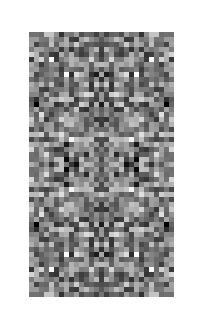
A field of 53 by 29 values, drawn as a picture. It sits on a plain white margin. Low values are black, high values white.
Histogram: bell-shaped. Odd rows or columns: none. Stripes: none. Slope: none. Seam: none. Mirror symmetry: left to right and top to bottom. Grain: fine.
